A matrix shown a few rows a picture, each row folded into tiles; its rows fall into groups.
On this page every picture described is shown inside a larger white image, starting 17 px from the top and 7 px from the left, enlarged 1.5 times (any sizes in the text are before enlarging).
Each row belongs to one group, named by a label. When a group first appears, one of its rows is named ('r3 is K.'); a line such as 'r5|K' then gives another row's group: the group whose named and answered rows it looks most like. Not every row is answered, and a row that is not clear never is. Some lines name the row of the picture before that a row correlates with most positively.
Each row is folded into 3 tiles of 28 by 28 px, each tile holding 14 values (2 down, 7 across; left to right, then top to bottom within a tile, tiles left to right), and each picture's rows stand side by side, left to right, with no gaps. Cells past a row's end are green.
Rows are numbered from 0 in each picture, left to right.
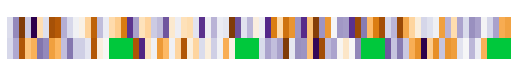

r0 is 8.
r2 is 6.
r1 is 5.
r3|6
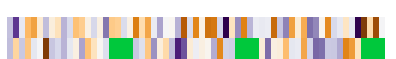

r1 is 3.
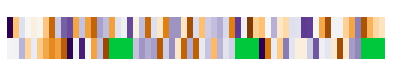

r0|8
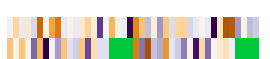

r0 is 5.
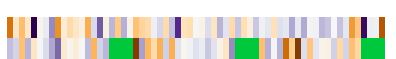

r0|3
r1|3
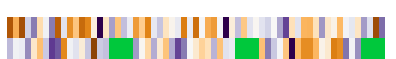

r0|3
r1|3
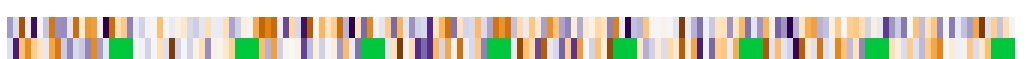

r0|8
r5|8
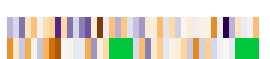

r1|6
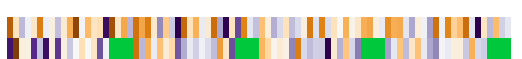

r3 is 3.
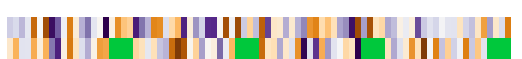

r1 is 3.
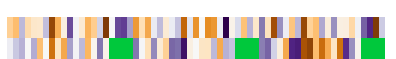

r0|8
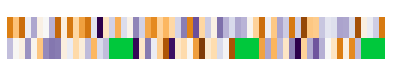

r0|3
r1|6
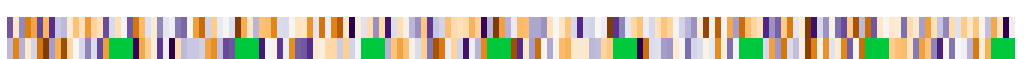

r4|5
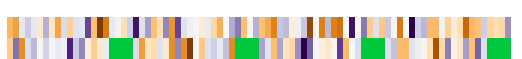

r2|3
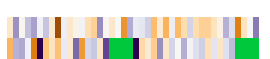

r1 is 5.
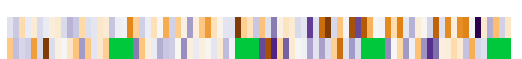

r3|3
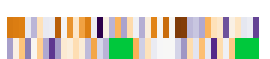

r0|3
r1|5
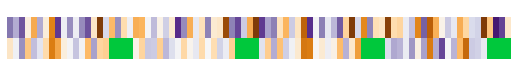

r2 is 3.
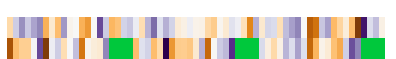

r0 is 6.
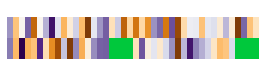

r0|6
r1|8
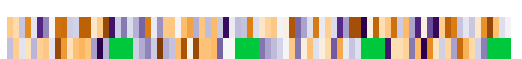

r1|6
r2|6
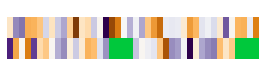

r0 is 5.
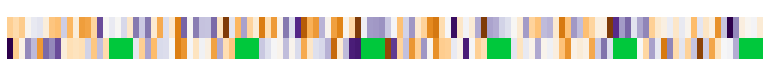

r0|3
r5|6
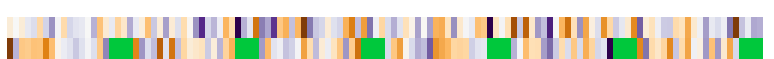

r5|5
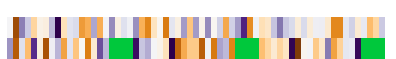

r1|6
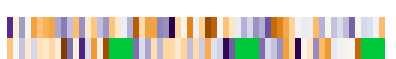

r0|8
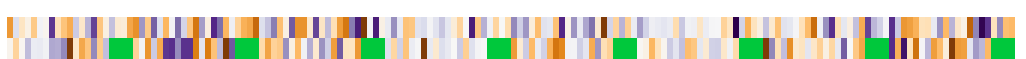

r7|6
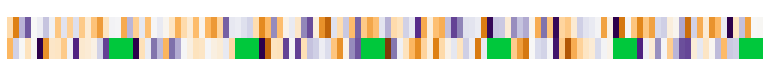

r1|3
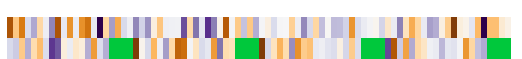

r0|3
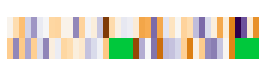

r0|5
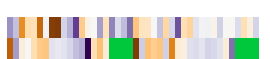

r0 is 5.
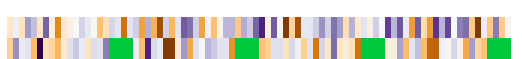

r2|8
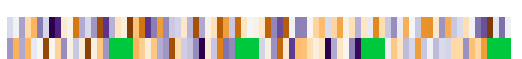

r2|6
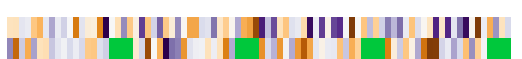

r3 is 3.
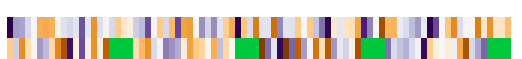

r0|8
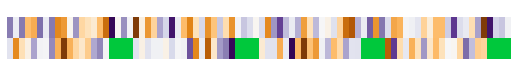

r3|5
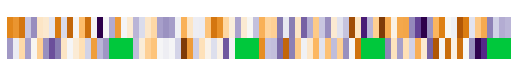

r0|3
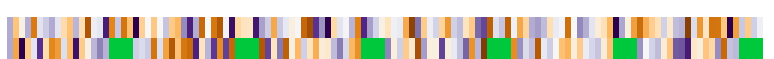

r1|8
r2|5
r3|6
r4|5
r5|3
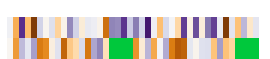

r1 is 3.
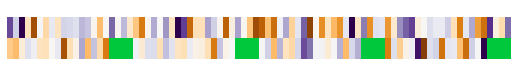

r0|8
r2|3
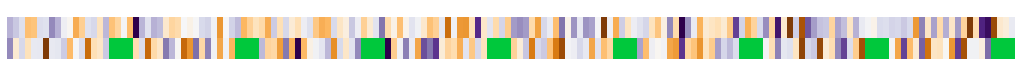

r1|8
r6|8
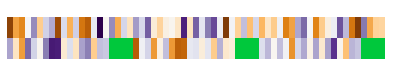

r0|3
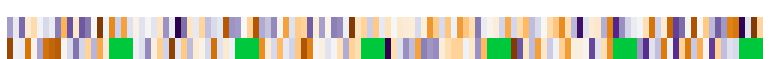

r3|3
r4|5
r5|6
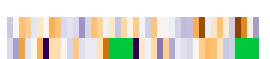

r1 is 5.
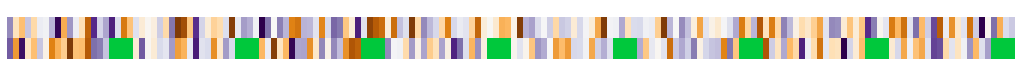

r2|8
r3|6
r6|5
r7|3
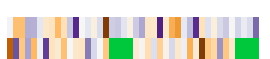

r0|5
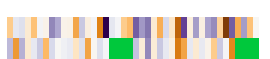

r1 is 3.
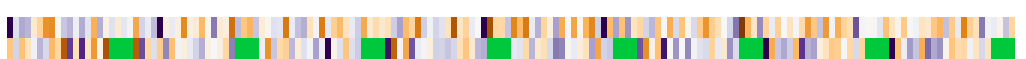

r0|8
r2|6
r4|3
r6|3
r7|3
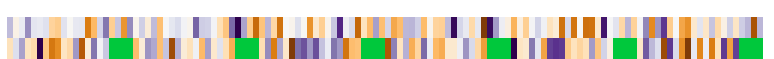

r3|5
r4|3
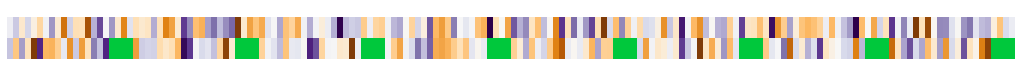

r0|6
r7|8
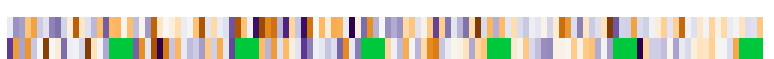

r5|3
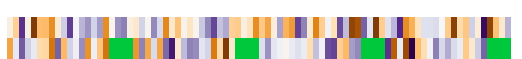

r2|6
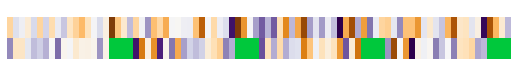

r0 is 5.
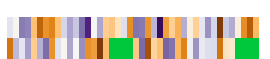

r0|8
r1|8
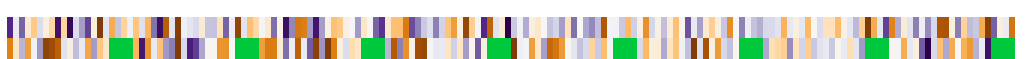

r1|8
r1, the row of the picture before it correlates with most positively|1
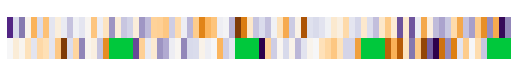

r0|8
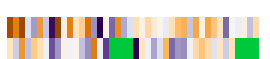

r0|3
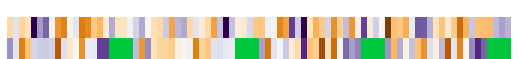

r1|6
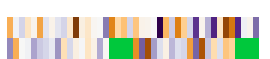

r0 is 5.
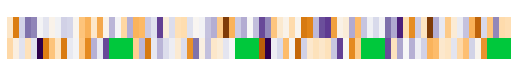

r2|5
